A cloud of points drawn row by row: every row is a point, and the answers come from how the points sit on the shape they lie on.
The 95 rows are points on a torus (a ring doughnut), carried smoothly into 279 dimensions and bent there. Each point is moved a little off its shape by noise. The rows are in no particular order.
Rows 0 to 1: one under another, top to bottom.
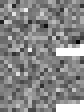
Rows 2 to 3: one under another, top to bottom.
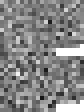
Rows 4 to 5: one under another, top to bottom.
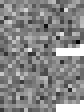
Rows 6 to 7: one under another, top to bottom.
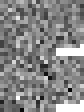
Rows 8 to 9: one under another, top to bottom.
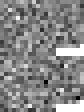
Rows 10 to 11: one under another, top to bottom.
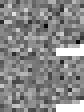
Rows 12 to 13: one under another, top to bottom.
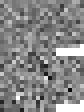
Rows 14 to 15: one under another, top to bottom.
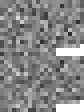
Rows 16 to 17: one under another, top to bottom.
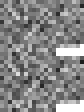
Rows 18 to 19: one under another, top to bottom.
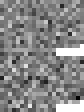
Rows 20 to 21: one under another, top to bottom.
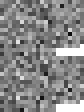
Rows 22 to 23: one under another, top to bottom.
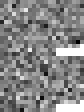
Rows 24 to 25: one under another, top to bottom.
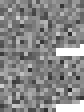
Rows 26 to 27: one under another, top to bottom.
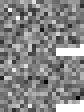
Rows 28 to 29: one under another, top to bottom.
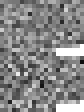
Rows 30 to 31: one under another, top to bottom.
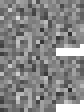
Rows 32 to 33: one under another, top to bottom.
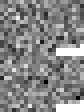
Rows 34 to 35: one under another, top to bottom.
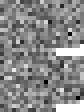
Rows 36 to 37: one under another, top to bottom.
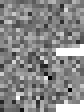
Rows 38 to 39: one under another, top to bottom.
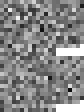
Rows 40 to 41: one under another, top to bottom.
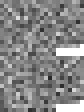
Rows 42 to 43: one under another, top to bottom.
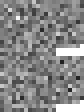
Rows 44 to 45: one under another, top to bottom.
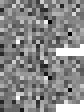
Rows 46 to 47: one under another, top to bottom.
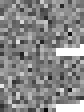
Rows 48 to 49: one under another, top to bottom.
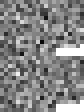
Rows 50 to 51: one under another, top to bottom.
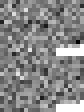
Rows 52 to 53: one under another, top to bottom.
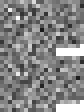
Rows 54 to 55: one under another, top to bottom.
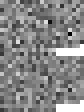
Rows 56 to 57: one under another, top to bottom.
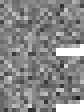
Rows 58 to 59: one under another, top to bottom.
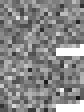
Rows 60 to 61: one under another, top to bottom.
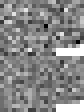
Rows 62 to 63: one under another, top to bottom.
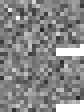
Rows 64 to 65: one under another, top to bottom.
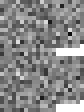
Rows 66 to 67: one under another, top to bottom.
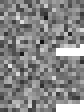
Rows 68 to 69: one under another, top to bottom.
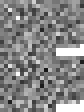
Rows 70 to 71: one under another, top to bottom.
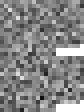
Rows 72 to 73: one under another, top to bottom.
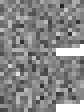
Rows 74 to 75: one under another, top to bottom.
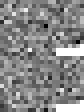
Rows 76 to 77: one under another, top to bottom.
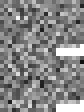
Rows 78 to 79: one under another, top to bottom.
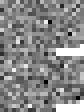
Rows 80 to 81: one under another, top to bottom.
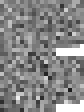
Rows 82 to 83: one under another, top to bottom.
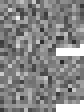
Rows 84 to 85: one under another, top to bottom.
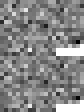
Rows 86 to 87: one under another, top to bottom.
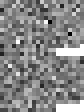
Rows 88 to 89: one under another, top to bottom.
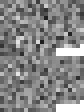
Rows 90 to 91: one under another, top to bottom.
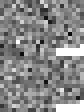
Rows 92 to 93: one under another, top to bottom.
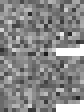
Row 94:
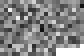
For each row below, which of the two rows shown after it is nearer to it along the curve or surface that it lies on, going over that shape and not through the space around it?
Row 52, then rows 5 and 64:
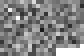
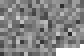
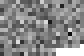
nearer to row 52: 5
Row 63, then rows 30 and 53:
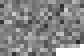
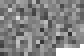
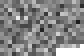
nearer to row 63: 53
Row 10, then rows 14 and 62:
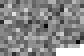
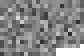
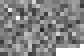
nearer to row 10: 62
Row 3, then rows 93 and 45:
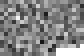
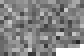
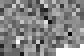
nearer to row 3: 45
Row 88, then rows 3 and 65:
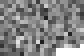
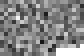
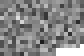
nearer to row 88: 3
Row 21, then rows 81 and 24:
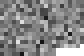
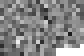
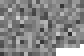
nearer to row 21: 24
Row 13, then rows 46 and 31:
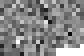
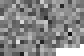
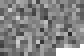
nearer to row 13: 31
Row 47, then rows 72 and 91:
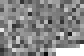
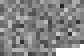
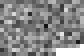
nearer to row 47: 91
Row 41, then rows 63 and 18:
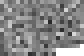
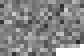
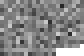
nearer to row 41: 18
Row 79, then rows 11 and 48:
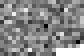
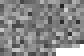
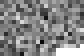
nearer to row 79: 11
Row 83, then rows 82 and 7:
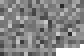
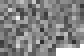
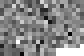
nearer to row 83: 82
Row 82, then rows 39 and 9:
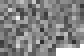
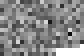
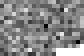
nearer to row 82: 39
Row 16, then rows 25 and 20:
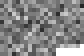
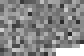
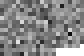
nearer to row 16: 25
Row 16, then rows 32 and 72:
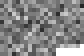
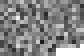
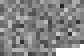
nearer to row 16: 72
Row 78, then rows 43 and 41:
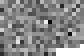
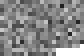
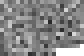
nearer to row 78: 41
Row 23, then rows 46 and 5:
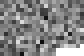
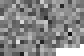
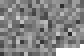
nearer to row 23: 46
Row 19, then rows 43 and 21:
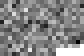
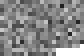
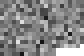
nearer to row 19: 43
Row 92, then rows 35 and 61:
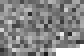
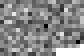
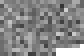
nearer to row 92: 35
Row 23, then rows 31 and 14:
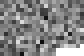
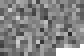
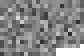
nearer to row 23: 14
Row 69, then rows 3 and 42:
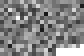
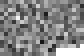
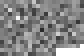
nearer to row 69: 3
